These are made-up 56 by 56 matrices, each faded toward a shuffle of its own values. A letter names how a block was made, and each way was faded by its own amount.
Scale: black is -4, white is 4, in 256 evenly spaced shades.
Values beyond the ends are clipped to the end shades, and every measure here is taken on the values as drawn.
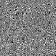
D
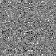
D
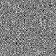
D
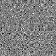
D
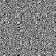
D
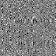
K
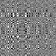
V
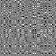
V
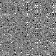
K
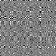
V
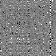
K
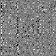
K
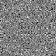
D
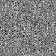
D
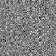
D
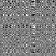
V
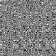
D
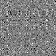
D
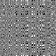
V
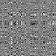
V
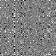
K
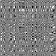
V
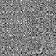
D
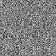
D
